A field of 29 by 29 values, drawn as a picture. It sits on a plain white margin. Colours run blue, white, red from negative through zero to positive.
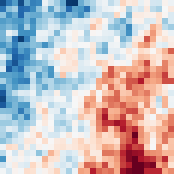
The bottom right is the ninth with the highest average. The halves do not mirror each other. Values rise toward the bottom right.
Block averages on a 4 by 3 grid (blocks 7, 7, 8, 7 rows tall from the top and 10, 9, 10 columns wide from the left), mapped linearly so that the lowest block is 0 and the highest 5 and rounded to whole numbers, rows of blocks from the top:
0 1 2 | 0 2 4 | 1 3 4 | 2 3 5
